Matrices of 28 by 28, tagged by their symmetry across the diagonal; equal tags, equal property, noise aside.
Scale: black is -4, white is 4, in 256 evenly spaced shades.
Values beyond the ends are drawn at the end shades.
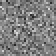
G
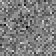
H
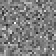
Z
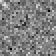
H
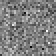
G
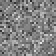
H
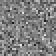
G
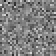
G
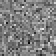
G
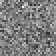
Z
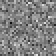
Z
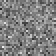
Z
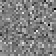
Z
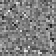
G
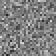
Z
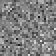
H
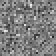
H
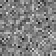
H
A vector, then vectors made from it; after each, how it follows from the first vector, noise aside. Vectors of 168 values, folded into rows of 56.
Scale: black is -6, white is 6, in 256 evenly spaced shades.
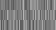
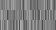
negated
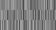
negated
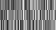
scaled up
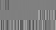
partly zeroed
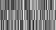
scaled up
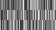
scaled up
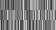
scaled up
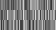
scaled up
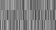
negated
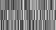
scaled up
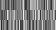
scaled up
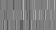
partly zeroed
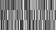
scaled up
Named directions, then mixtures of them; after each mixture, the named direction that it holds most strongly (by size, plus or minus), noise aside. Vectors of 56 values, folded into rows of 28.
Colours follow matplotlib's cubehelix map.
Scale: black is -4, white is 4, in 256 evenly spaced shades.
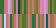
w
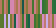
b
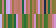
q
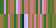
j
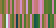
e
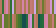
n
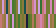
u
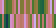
w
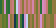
j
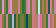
u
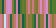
w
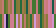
e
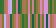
w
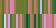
b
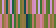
u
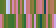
q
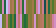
q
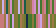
u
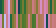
w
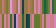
b
